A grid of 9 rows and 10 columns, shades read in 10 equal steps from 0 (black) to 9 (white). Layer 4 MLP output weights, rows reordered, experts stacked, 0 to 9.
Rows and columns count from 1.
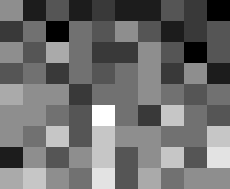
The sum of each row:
19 27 33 33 42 46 51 47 53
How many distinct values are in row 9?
6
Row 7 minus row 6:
0 -1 3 0 -2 1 3 -3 0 4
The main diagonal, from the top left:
5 4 6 4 4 4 5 7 5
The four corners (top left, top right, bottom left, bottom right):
5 0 6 5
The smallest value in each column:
1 1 0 1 2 1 1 1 0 0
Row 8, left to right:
1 5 3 5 7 3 5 7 3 8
